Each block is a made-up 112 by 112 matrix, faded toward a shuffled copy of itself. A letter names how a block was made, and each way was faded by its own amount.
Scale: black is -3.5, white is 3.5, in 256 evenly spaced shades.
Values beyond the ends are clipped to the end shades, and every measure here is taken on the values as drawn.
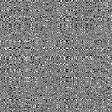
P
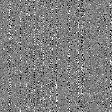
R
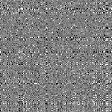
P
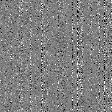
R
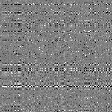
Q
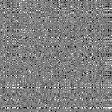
P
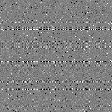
Q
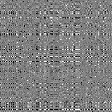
Q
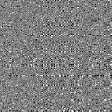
P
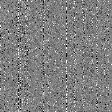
R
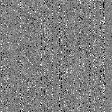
R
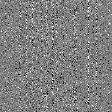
R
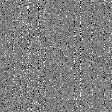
R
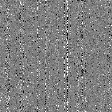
R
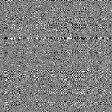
P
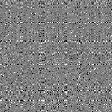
P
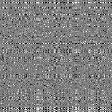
Q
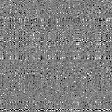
P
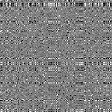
Q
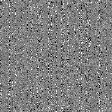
R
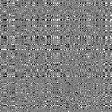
Q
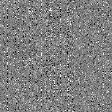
R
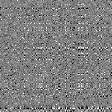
P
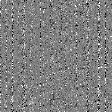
R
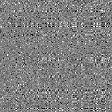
P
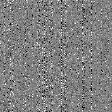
R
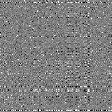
P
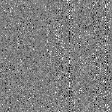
R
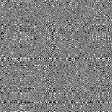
P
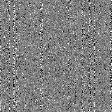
R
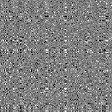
P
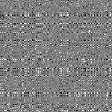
Q
